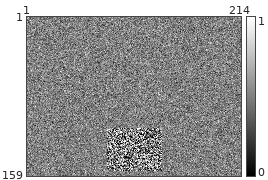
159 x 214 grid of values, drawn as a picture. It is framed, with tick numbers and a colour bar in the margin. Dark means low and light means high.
Average level on the scale: 50%. Slope: none. Grain: fine. Mirror symmetry: none. Odd patch: rougher, in the bottom middle. Roughest part: bottom middle. Stripes: none.
